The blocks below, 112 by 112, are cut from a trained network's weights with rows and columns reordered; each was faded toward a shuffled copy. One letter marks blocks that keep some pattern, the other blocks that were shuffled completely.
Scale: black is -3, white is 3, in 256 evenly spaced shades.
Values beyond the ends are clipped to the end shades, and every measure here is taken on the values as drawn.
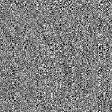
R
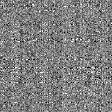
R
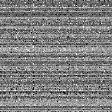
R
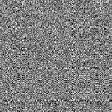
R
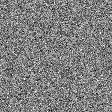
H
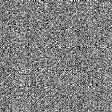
R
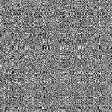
R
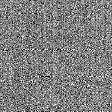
R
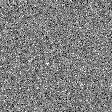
H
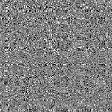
R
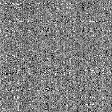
R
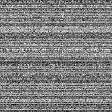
R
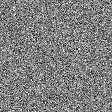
H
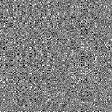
R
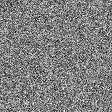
H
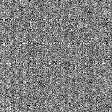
R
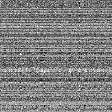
R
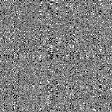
R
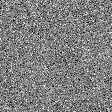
H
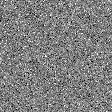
H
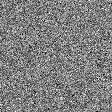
H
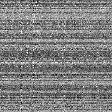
R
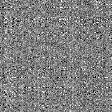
R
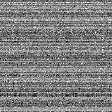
R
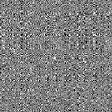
R
